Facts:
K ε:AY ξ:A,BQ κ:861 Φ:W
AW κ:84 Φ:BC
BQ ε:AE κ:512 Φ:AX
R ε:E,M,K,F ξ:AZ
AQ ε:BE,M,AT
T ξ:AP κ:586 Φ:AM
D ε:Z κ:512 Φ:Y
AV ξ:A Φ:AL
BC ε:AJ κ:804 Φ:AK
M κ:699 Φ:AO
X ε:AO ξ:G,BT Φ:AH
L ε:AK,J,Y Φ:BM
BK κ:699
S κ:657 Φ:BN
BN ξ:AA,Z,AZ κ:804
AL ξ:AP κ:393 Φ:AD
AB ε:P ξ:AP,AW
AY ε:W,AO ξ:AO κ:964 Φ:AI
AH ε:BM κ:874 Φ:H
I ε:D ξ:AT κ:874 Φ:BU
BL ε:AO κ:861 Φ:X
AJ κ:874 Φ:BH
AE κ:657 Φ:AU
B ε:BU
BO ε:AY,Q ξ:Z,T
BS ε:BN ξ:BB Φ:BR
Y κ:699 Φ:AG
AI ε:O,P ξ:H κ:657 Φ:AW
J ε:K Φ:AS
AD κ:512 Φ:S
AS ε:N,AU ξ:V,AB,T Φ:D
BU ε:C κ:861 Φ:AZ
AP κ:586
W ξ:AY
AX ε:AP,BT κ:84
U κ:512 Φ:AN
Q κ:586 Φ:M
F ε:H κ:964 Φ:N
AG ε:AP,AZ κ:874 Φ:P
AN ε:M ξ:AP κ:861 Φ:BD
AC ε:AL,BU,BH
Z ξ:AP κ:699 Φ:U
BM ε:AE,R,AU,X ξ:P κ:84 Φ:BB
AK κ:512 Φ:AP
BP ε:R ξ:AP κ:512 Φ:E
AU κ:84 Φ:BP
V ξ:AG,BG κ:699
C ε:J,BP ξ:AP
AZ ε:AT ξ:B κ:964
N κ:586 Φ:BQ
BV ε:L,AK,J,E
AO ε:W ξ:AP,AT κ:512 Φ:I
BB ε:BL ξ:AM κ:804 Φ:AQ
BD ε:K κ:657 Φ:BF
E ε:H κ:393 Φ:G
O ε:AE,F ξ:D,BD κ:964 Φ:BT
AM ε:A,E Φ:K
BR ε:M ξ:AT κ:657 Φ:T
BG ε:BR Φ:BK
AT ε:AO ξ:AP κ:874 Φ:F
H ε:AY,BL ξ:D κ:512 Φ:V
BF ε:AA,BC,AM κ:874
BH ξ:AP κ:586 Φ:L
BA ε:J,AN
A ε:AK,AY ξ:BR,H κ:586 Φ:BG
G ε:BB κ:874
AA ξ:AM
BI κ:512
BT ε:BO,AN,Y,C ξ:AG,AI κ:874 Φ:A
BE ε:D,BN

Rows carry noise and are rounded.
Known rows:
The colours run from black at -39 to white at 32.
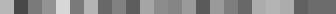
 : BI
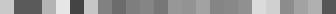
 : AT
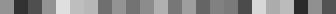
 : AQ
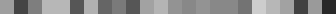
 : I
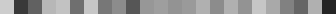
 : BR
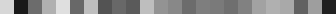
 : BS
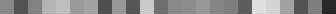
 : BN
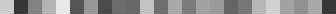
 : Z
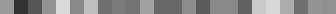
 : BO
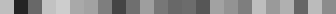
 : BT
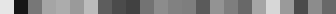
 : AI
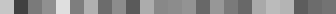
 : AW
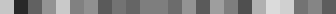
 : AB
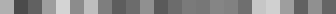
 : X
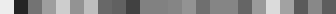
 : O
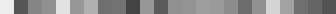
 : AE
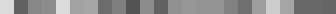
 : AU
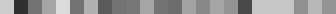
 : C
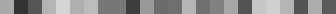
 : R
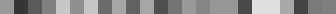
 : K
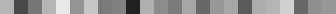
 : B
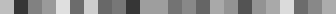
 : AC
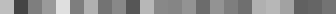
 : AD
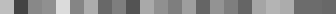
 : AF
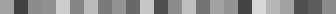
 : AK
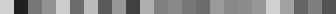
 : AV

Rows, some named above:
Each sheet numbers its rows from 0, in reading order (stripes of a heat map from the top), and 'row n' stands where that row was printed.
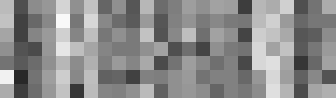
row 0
BU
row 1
BL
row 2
AK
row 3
AG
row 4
W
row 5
O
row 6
AY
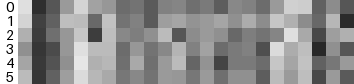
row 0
AS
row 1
BR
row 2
AY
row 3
AQ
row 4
AX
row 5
BG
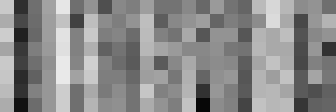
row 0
T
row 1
AY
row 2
L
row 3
BE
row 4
F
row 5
BA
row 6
BC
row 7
BF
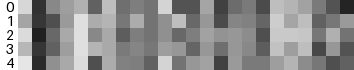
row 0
AA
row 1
AX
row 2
BP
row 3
BG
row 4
AJ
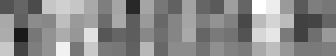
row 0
AZ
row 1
P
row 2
H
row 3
Q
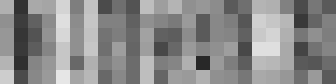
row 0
D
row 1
G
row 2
BO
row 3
K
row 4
BC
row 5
M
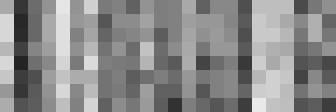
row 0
BD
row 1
AN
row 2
BP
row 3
Y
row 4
AM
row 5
BM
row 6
BO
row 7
BB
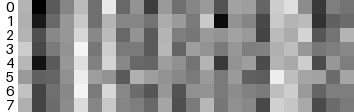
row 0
A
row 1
BF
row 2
BU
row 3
Q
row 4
BV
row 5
AP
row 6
BL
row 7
E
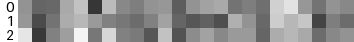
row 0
AO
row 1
V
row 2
J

